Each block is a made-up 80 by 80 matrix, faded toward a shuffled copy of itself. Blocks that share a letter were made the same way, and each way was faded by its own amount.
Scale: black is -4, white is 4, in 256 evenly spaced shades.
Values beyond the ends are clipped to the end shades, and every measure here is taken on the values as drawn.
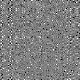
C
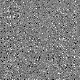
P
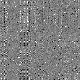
C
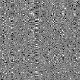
C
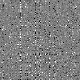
C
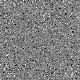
P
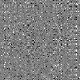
C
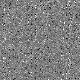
P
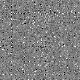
P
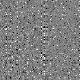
C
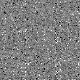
P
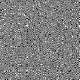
C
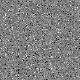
P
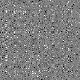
C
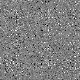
P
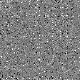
P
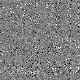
P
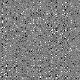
C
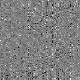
C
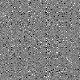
C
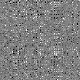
C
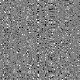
C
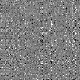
C
